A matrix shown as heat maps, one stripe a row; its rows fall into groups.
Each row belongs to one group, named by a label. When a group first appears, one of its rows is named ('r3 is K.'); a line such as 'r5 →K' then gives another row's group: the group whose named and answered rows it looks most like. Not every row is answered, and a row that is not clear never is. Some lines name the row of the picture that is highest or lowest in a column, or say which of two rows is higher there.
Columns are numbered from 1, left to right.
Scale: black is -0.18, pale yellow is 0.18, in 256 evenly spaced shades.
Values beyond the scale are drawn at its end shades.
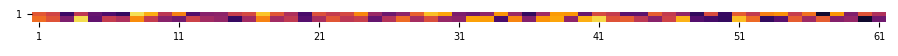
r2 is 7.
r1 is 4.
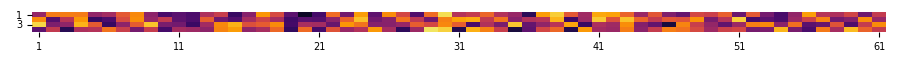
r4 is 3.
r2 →7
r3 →4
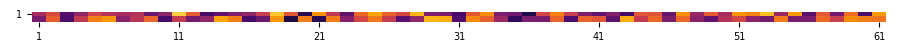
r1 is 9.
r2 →3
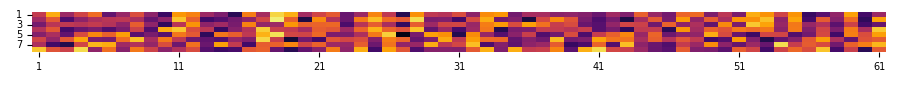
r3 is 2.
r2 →9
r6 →7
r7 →3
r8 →7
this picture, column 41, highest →8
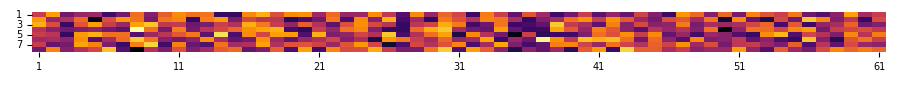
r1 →2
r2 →7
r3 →4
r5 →3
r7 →4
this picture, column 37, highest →6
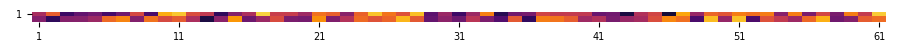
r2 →9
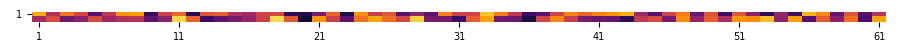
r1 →7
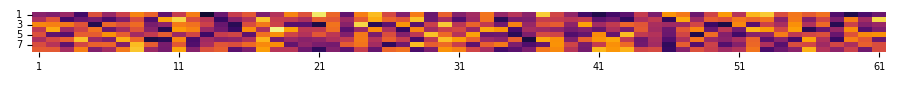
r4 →2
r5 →3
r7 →4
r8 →7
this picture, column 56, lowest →4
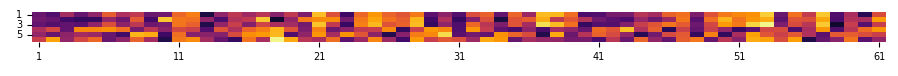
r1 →9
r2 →9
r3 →9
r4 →3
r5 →4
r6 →2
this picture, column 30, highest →5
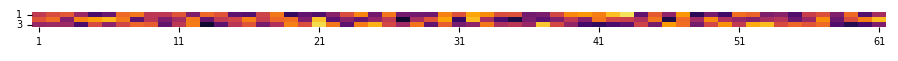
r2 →3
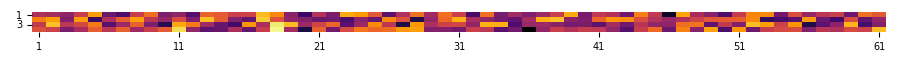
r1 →4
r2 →7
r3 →2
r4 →9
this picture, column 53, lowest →2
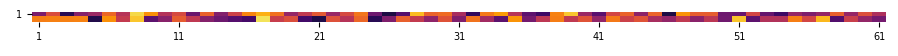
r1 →4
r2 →7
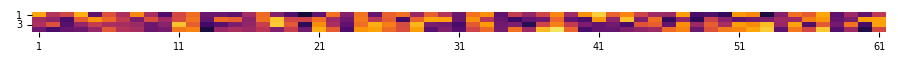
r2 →3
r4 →9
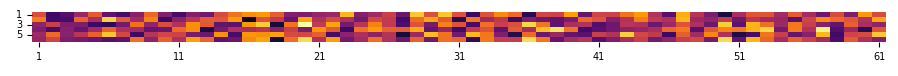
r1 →4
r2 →3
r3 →2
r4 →9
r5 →3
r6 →2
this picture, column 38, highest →4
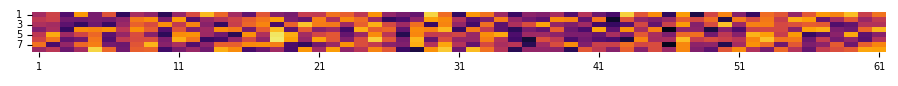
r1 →3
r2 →4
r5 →2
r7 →4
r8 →3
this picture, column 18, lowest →3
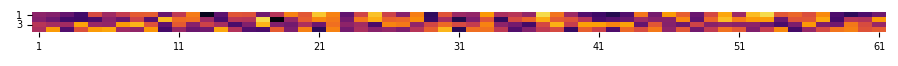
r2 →9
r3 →7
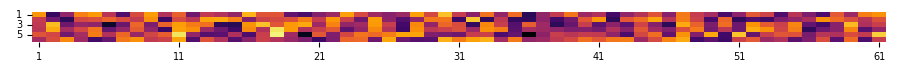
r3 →2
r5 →9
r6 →7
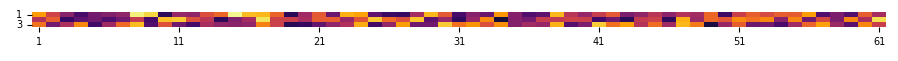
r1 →4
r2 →9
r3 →7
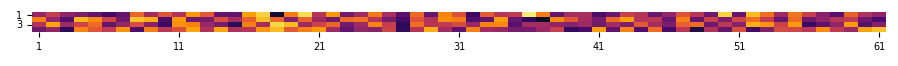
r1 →2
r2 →4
